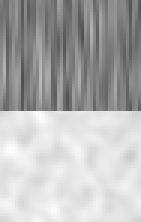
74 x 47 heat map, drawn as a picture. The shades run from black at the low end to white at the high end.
It is made of 2 by 1 panels. Panel 1,1: middling, streaked downward. Panel 2,1: very high, blotchy, faint in contrast.
